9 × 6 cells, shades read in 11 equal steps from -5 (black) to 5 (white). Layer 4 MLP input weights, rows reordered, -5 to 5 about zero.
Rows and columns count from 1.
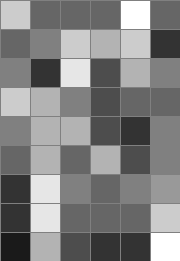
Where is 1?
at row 7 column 6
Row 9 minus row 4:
-7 0 -2 -1 -2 6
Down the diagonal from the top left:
3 0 4 -2 -3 0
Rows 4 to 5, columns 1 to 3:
3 2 0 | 0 2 2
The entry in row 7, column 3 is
0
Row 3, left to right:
0 -3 4 -2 2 0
